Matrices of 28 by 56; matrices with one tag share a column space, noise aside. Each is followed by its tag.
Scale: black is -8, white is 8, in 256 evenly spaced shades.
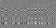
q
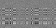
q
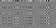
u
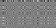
u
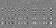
q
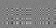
q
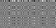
u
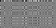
u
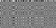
u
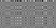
u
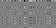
u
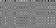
u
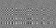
q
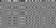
u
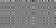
u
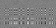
q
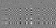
q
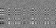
q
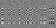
q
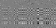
q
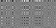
u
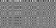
u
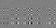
q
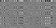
u
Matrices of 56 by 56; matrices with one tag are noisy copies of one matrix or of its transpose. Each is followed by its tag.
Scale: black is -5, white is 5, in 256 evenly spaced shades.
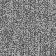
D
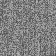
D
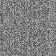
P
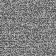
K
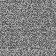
P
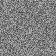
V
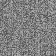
D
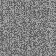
P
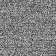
D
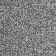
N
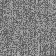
D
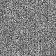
D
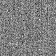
K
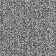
P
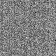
P
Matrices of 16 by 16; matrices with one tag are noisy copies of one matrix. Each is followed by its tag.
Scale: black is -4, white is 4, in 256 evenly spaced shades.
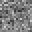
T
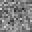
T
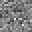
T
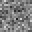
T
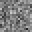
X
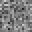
T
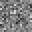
X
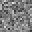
T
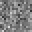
X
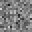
X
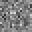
X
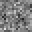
X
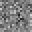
X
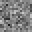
X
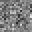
X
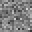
T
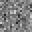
X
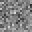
X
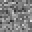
T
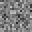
X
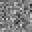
X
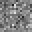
X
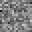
T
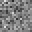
T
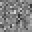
X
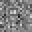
X
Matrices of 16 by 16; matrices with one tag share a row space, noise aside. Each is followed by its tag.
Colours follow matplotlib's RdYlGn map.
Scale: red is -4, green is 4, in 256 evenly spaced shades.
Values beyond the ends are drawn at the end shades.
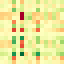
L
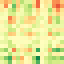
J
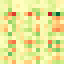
J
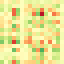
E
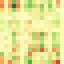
E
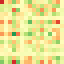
E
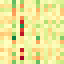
L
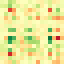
J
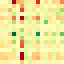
L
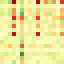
L
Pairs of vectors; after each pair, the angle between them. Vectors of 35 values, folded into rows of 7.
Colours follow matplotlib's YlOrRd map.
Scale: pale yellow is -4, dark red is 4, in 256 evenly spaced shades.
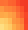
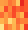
partly aligned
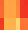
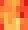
nearly parallel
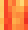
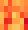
partly aligned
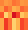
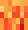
partly aligned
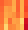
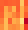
nearly parallel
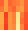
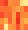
partly opposed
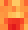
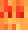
partly opposed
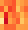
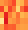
nearly parallel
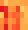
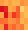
nearly parallel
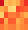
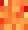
partly aligned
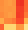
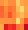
nearly opposite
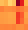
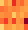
orthogonal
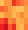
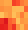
nearly parallel
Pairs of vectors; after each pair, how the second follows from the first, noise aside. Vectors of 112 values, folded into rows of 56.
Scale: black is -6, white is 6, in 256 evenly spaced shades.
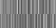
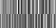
scaled up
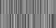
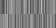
reversed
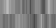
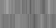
shrunk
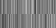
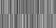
shuffled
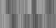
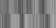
reversed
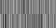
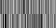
scaled up
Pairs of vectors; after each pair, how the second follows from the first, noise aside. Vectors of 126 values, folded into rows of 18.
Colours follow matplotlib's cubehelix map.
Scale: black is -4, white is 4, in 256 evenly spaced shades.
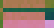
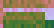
negated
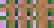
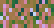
shuffled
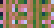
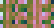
negated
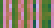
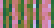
negated
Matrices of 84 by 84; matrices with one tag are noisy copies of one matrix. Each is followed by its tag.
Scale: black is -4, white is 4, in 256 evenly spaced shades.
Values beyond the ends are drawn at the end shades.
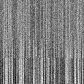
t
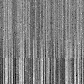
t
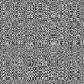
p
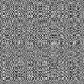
p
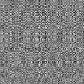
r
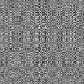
r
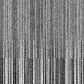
t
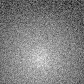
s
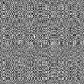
p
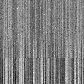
t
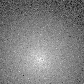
s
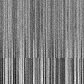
t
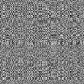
p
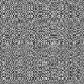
p
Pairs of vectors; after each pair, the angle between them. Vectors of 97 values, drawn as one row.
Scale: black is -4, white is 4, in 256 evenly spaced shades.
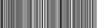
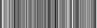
orthogonal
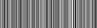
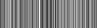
partly aligned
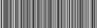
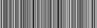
nearly parallel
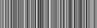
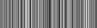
partly opposed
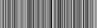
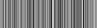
nearly parallel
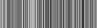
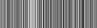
nearly parallel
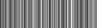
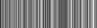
partly aligned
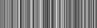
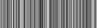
partly opposed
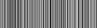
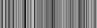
orthogonal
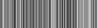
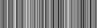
partly opposed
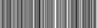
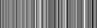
partly opposed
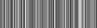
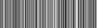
partly opposed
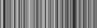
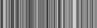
nearly opposite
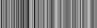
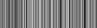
orthogonal
